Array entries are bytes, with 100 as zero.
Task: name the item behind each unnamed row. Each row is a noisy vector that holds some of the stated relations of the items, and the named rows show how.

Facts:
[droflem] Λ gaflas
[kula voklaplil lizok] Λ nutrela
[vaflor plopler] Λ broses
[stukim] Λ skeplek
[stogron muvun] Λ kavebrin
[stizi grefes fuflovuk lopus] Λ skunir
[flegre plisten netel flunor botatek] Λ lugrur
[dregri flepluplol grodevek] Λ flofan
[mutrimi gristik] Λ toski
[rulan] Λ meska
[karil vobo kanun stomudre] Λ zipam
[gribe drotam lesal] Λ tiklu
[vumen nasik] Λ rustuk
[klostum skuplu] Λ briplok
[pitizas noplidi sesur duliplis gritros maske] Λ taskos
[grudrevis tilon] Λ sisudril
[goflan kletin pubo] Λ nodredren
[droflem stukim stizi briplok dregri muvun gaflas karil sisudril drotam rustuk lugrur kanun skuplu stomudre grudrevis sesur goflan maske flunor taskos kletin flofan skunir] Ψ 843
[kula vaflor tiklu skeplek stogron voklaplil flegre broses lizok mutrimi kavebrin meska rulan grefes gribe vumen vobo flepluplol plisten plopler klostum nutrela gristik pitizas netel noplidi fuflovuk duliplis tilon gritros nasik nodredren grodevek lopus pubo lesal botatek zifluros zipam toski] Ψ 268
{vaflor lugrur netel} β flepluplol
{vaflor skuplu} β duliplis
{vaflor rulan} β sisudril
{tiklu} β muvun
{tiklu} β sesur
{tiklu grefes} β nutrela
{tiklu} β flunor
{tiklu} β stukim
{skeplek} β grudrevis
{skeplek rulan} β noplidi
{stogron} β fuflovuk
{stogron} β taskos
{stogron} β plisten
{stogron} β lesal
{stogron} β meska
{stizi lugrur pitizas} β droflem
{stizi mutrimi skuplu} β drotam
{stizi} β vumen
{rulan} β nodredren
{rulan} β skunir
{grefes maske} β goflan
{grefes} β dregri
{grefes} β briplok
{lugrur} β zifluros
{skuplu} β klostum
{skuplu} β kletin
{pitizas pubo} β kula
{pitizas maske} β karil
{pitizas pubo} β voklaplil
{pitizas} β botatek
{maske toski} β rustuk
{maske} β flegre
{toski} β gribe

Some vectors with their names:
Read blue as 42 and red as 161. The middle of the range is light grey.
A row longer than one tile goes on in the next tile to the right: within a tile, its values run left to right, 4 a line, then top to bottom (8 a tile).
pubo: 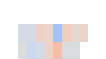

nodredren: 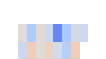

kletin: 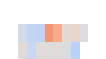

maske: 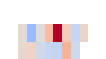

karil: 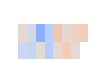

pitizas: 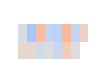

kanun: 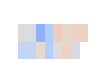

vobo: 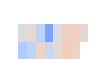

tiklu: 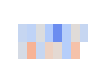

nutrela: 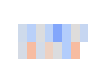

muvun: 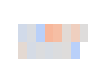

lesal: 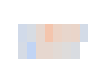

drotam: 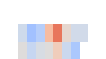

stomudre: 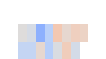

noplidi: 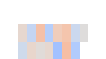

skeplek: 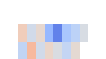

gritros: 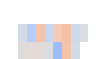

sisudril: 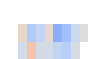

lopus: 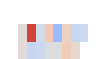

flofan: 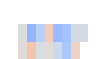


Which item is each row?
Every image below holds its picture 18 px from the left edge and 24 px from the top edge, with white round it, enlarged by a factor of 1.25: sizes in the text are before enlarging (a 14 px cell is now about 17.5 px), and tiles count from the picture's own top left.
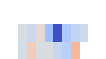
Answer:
zifluros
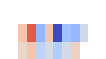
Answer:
skunir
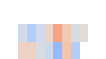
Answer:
sesur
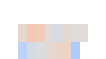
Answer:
rulan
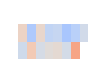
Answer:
toski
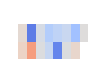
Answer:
taskos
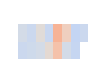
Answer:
mutrimi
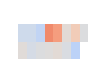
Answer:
dregri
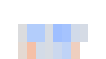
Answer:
briplok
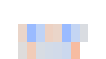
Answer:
rustuk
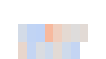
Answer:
droflem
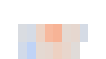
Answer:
gribe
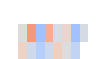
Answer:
stizi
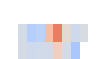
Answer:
skuplu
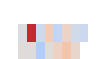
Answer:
grefes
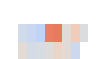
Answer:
goflan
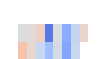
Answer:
lugrur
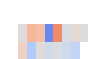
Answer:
plisten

